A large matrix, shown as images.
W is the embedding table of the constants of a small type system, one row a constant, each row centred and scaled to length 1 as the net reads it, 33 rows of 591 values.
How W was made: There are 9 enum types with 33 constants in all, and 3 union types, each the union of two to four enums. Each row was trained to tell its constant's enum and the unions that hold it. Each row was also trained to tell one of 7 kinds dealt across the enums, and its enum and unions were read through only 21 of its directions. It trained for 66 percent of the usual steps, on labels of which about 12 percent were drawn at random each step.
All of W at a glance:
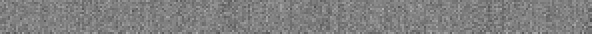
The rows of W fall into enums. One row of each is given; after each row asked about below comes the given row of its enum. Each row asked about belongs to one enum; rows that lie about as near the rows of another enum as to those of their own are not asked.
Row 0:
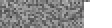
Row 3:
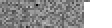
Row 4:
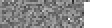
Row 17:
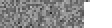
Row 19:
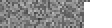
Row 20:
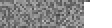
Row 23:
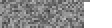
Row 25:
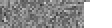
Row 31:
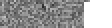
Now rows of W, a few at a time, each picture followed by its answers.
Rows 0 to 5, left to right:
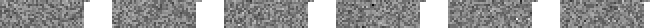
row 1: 19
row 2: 25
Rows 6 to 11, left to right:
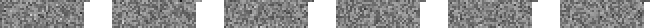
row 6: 19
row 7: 19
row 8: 4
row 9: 23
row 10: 23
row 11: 17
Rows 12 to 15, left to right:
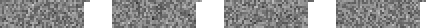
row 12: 4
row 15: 25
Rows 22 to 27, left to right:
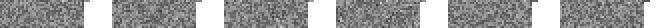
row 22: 0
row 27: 23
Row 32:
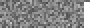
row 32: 31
